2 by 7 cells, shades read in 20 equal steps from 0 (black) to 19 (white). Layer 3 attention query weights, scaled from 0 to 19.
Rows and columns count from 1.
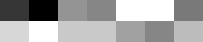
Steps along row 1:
down up down up same down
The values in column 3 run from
11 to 15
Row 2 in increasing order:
10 12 14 15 15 16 19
